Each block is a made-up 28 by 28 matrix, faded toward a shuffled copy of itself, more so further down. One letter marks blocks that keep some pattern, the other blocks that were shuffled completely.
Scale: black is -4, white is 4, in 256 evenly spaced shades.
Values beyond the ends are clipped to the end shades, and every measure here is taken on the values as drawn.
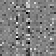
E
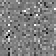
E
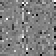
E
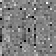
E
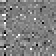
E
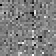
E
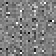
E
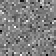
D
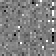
E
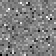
D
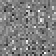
E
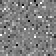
D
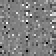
E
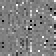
E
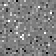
D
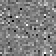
E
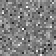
D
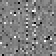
E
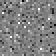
D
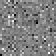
E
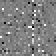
E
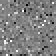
D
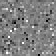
D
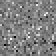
D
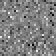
D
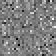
E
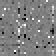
E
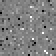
D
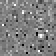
E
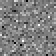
D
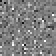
E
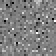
E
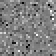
D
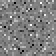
D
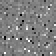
D
